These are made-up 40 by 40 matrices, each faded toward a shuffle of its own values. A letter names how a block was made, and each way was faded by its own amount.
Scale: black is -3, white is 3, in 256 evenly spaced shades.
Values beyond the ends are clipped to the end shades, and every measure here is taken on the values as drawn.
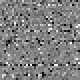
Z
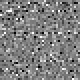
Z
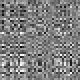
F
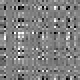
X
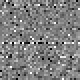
Z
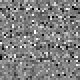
Z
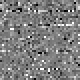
Z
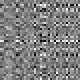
F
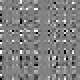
X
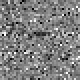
Z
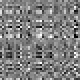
F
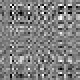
F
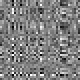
F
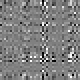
X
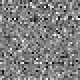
Z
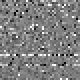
Z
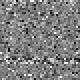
Z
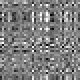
F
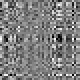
F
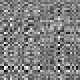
F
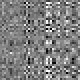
F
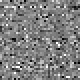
Z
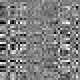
F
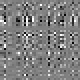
X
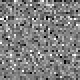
Z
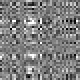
F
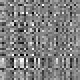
F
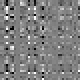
X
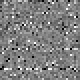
Z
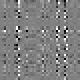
X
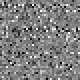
Z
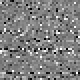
Z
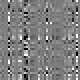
X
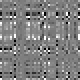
X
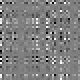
X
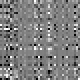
X
